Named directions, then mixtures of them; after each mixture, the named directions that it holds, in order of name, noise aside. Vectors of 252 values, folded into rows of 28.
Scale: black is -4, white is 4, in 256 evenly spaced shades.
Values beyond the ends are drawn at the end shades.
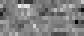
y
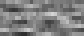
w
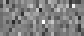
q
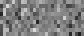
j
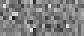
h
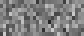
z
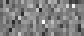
q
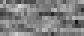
w, y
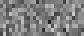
z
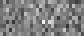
q, z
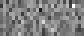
q, z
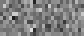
h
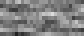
w, y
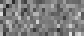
j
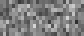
y, z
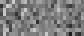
j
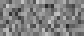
j, z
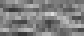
w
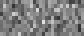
h, q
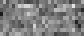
q, y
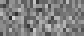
h, z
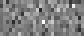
q
